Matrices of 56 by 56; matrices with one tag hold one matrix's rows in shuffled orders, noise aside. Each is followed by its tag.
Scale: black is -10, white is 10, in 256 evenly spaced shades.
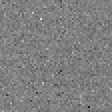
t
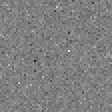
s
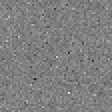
s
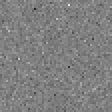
s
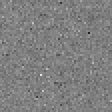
t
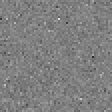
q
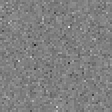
s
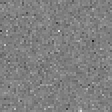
q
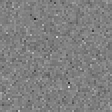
s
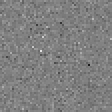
t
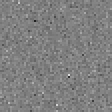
s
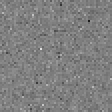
t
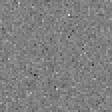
s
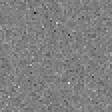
s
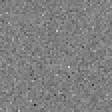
s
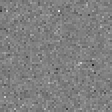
q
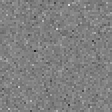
s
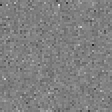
q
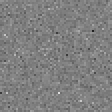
q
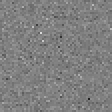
t
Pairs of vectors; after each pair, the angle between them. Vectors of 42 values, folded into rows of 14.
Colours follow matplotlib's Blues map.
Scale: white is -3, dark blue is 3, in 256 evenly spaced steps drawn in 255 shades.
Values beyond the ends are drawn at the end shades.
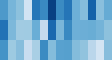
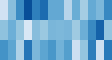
orthogonal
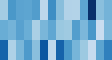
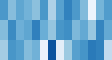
nearly opposite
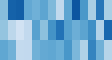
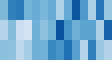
nearly parallel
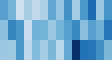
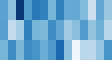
nearly opposite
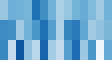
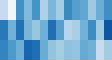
orthogonal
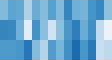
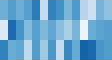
orthogonal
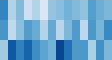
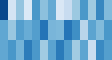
partly aligned
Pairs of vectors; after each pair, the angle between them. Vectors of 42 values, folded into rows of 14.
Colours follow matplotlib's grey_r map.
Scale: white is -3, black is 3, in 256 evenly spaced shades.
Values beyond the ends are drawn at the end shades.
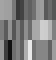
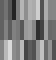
partly opposed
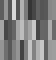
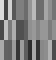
partly opposed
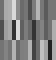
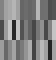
nearly parallel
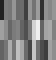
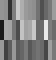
orthogonal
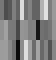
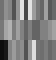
orthogonal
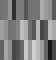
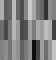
partly opposed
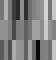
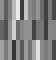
nearly opposite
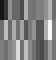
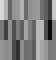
nearly opposite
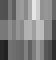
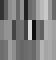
orthogonal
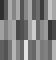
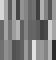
partly opposed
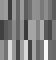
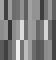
orthogonal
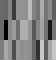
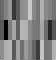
nearly parallel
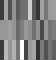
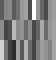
partly opposed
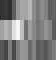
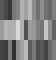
nearly parallel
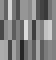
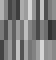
orthogonal
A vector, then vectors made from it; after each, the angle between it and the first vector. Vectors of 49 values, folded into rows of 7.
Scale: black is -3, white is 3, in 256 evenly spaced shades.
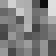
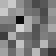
partly aligned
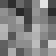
nearly opposite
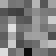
orthogonal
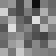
orthogonal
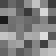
partly opposed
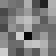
partly aligned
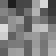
nearly opposite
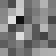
orthogonal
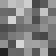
partly aligned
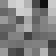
nearly parallel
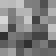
partly aligned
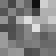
orthogonal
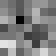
orthogonal
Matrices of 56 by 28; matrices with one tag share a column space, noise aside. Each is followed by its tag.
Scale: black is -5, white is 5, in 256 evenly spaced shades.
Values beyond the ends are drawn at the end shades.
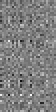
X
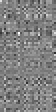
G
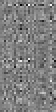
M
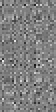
M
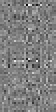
M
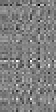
M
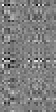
M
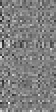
X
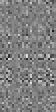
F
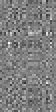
G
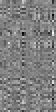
G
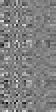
X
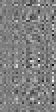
M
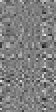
F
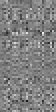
G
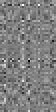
M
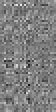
M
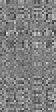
G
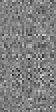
F
